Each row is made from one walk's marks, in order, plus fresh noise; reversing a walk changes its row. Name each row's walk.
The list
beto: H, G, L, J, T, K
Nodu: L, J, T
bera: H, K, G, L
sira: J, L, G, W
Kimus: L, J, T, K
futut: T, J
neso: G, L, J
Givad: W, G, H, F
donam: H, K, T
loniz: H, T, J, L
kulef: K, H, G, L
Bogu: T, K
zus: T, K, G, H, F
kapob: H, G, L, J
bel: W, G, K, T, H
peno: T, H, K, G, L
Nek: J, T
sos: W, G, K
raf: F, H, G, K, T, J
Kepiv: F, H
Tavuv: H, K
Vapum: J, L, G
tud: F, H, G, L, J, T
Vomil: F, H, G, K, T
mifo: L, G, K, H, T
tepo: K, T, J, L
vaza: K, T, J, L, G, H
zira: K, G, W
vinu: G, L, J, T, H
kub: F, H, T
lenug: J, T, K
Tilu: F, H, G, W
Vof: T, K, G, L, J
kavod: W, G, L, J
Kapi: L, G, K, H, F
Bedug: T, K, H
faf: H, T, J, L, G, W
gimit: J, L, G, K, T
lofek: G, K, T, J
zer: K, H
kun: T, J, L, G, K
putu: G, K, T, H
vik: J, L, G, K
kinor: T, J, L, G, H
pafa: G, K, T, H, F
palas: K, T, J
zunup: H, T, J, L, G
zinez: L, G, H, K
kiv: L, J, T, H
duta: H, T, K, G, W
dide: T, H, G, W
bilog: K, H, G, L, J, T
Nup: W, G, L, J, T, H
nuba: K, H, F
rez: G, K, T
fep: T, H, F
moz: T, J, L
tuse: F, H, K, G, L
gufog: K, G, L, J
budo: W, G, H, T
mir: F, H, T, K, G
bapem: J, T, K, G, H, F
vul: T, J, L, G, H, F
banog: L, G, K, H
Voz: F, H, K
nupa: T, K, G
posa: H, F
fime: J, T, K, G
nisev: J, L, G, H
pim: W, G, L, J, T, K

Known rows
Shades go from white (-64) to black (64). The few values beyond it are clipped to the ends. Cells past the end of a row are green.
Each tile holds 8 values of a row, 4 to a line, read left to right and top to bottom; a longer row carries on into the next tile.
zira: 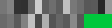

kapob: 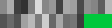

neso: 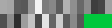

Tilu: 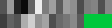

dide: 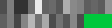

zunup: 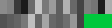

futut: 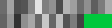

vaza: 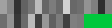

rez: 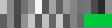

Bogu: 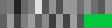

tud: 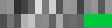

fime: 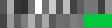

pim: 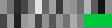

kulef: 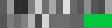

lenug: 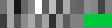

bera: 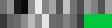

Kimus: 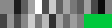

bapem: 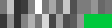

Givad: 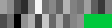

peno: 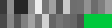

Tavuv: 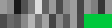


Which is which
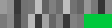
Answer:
zer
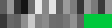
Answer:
mir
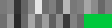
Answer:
Bedug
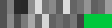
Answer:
moz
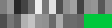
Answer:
Vomil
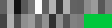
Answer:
vik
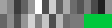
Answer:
Nodu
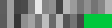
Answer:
Vof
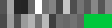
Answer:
sira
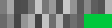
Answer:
gufog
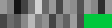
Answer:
beto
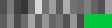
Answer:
nupa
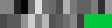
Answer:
faf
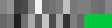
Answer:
fep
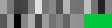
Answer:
Nup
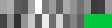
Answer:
lofek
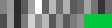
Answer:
banog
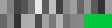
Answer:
budo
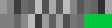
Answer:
bilog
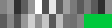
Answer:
mifo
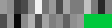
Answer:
bel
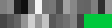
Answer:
duta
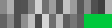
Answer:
palas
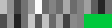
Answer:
putu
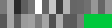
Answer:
gimit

